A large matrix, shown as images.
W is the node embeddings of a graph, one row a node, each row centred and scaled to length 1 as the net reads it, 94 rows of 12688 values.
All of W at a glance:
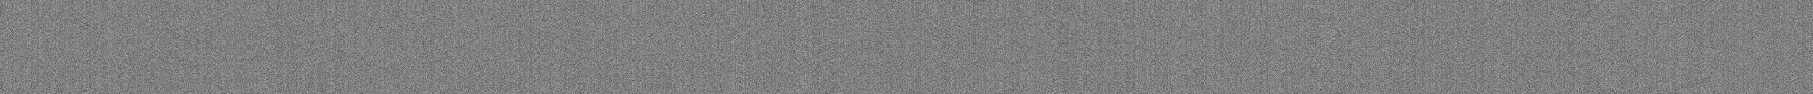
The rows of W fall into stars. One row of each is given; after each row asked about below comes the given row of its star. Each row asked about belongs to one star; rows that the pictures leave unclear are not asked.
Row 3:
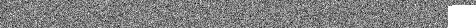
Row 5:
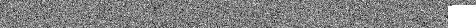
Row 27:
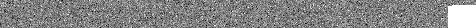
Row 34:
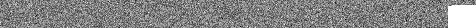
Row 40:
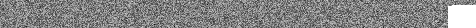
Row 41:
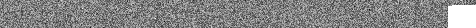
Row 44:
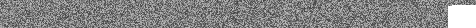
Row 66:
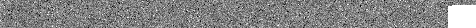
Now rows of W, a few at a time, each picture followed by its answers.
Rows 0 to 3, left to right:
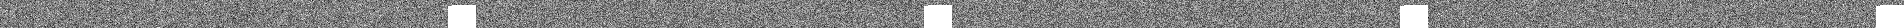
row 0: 44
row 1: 41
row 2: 34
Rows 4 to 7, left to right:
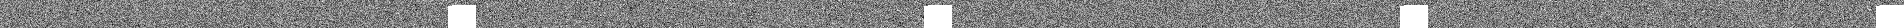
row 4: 44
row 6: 5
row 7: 5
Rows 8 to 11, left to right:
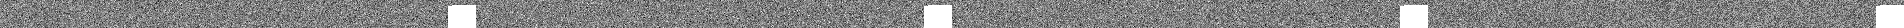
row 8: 5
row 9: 3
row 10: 3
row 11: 34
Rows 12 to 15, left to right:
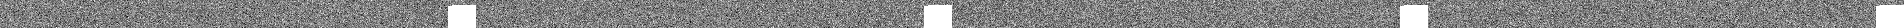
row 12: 41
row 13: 3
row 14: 34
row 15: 41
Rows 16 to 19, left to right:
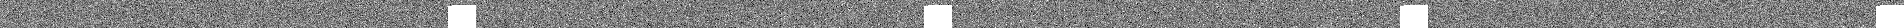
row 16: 5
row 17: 66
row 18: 40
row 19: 27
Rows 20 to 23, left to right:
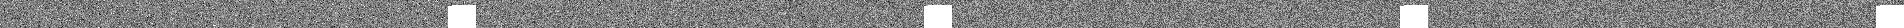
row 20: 27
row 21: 44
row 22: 5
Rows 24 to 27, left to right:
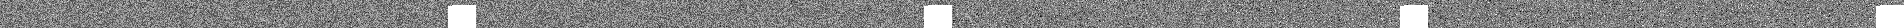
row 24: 66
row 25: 3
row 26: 3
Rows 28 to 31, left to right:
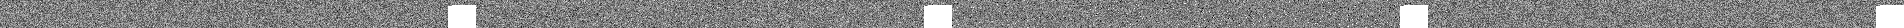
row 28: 66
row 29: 44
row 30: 34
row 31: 41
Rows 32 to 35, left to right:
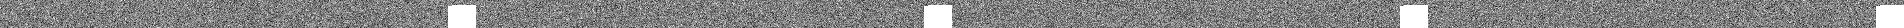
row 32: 44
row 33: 5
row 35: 41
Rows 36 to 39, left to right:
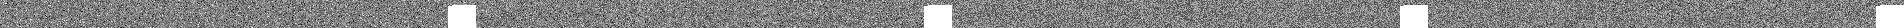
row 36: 27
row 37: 44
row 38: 34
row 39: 27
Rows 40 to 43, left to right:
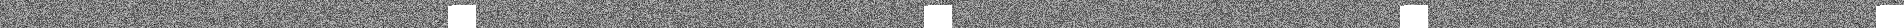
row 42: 3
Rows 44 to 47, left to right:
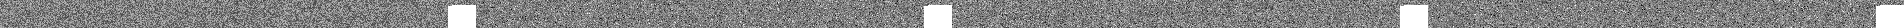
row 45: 27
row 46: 44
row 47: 66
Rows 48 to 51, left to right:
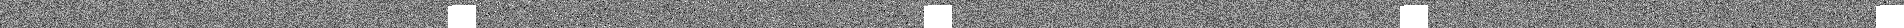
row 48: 27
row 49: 40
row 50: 41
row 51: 5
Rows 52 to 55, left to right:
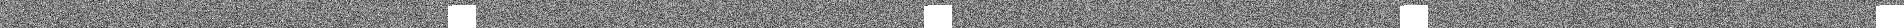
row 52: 44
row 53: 34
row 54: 3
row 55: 5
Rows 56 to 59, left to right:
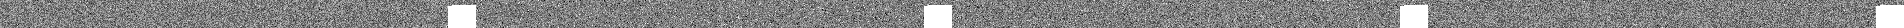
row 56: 44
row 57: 34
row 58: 41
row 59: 27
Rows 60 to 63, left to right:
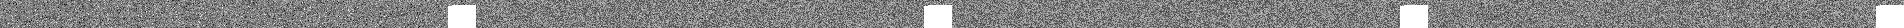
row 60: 27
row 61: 27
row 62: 66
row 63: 44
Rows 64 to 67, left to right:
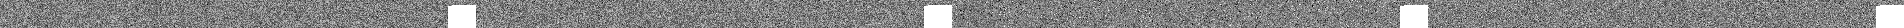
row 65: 41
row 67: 44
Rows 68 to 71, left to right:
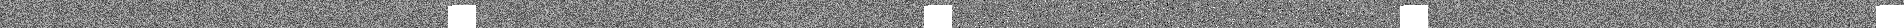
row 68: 40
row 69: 5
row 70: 34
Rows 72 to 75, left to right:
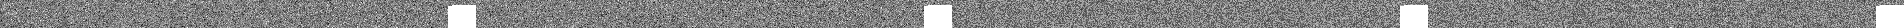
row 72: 3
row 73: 41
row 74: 40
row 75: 5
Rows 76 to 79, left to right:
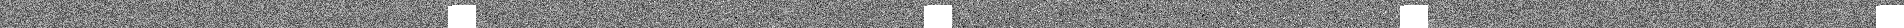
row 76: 44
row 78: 3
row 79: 34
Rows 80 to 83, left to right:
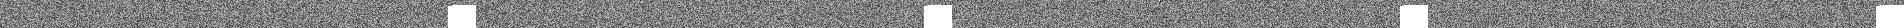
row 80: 27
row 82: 3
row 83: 41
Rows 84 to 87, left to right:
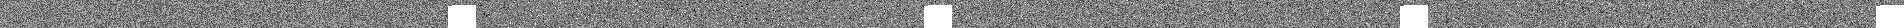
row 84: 5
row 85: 40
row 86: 5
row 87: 5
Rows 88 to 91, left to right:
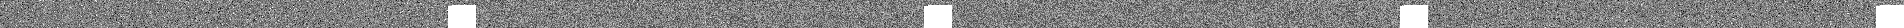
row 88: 40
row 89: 41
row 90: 66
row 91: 66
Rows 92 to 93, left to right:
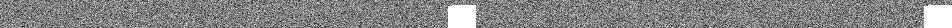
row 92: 41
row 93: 27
